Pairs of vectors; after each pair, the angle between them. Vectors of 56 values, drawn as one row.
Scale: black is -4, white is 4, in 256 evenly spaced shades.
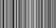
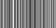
nearly opposite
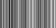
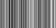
nearly parallel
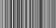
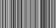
partly aligned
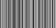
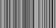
partly aligned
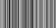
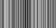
orthogonal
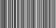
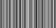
partly opposed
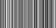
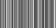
nearly parallel
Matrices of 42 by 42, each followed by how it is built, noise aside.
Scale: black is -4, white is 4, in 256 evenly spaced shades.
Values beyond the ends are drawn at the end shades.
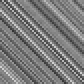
Toeplitz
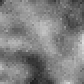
smooth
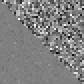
upper triangular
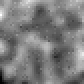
smooth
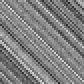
Toeplitz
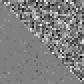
upper triangular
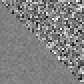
upper triangular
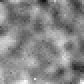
smooth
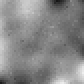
smooth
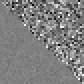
upper triangular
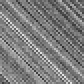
Toeplitz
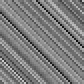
Toeplitz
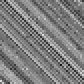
Toeplitz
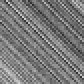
Toeplitz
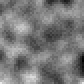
smooth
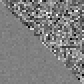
upper triangular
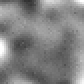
smooth
